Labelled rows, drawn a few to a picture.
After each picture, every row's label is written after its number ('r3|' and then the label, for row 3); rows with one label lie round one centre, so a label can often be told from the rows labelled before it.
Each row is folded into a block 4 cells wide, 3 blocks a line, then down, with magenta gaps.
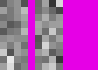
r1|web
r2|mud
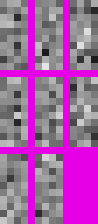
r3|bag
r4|web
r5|mud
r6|bag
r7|bag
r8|mud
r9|web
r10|bag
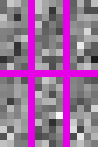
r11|bag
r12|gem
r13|mud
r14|web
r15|bag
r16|web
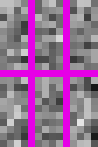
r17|gem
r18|bag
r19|bag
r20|mud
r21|gem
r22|mud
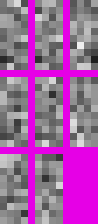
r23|bag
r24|bag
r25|mud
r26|bag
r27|bag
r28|web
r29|gem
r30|web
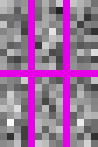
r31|gem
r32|mud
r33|gem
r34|mud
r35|web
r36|mud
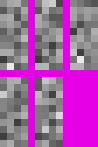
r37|bag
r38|bag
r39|web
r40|bag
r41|bag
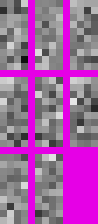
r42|mud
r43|web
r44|gem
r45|gem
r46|bag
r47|gem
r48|web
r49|bag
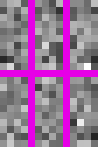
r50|bag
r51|mud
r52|mud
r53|web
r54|bag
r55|mud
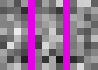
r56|mud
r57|mud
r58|bag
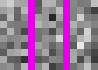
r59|gem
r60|bag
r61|mud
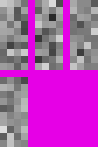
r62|gem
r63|bag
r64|web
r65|web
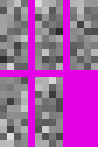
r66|bag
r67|gem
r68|gem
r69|web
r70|gem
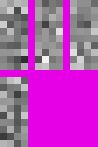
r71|gem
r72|web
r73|web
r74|bag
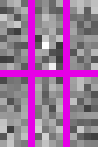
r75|bag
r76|mud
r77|gem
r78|web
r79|web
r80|gem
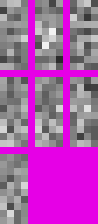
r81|bag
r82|mud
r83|bag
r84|web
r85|web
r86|mud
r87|web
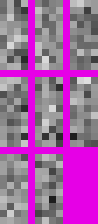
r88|mud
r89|web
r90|gem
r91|gem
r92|mud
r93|bag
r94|web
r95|bag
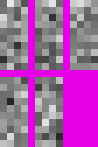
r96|bag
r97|bag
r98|gem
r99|web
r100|mud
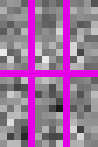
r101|web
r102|web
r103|web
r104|mud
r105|gem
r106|web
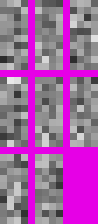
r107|bag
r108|web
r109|bag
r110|bag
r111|web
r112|web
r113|mud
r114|gem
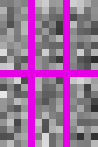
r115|web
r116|gem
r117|gem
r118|bag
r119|web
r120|gem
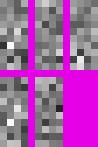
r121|mud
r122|gem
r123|web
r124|mud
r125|gem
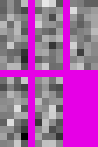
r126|mud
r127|bag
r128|web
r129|mud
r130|mud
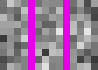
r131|bag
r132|web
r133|mud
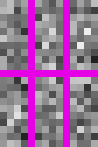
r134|gem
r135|mud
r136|mud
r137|mud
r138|bag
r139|gem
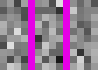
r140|mud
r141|mud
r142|web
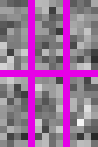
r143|web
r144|gem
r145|mud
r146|gem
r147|web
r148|mud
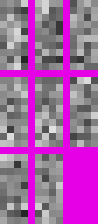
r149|mud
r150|gem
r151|bag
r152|web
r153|web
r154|bag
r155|gem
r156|web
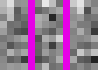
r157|gem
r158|bag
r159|gem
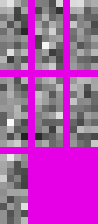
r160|gem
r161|mud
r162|gem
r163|mud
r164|bag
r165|gem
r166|gem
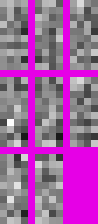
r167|gem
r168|bag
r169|gem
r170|mud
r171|mud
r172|gem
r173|mud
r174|web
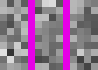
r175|web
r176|bag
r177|gem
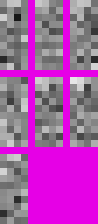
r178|bag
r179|gem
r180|gem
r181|web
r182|gem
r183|gem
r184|bag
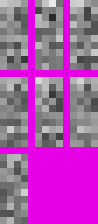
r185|gem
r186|bag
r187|gem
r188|gem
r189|gem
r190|gem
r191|bag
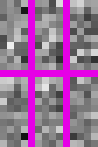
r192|mud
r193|mud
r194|gem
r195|gem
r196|gem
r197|bag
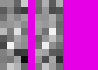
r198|mud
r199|mud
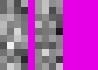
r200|mud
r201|gem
